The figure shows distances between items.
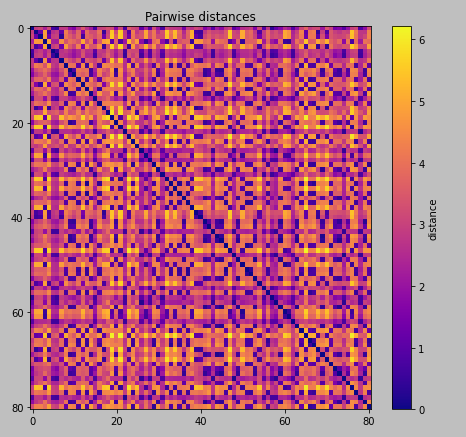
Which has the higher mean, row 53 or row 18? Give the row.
18
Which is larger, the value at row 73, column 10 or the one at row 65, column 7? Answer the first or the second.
the second
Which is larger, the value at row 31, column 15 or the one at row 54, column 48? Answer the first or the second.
the second
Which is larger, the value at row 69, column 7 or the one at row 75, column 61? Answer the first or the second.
the second
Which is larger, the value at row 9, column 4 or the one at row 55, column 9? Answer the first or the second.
the first
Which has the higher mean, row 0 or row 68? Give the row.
68
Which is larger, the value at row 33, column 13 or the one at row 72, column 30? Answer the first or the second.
the second
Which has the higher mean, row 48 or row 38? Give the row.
38
